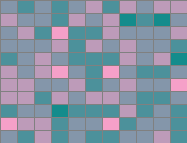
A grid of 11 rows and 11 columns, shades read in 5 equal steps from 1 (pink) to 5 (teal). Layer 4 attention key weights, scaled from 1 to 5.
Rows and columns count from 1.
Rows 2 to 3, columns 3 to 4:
3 4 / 4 1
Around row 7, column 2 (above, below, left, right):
3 2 2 3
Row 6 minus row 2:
0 0 -1 -3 1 1 -1 -2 0 -1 0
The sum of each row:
32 36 31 32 36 30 28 31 40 30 36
